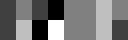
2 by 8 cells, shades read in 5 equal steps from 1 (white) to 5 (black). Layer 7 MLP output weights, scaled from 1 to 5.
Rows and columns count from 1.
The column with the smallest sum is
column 7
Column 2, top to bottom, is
3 2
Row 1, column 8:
3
